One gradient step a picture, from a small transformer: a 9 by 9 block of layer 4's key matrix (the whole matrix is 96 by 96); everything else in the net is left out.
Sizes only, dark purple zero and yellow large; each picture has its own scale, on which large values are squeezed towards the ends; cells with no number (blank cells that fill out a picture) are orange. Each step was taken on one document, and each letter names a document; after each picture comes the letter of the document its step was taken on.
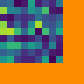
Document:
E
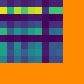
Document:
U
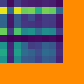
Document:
U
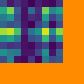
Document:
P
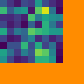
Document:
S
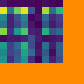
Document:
U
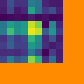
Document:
E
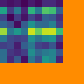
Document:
P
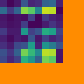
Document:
S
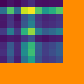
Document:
U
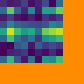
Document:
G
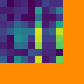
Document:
E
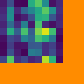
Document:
G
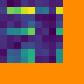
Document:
U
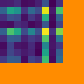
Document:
P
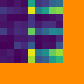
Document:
S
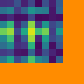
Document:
G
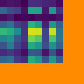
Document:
G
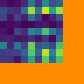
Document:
S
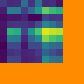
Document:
G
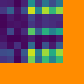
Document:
S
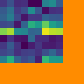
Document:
E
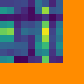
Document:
G
